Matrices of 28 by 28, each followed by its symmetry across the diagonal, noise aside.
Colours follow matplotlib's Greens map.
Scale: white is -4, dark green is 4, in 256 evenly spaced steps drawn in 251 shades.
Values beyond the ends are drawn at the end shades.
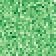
neither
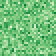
neither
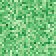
neither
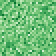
symmetric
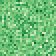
symmetric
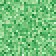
symmetric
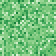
symmetric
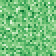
antisymmetric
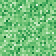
antisymmetric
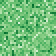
symmetric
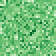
symmetric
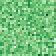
antisymmetric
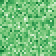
neither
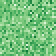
neither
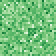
symmetric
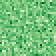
antisymmetric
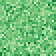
symmetric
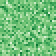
antisymmetric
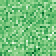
antisymmetric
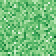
neither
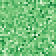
antisymmetric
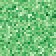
neither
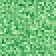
antisymmetric
